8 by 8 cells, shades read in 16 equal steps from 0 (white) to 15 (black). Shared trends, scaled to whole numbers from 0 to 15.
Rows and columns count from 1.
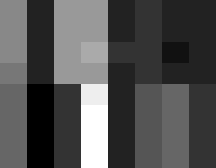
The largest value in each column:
9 15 12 6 13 12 14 13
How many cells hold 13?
18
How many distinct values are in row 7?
6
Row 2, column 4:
6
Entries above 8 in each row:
5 5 5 5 7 7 7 7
